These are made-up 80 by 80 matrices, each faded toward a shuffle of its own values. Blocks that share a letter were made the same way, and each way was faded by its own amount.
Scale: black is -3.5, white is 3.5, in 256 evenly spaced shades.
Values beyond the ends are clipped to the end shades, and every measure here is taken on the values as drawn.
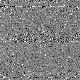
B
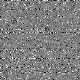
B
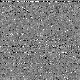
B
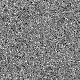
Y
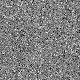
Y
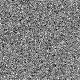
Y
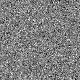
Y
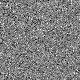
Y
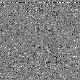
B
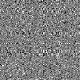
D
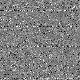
B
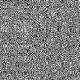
D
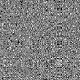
D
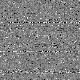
B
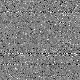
B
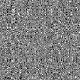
D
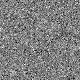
Y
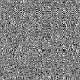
D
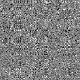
D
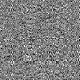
D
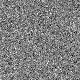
Y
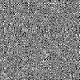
D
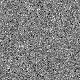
Y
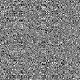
D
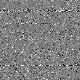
B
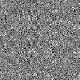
D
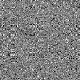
D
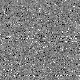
B
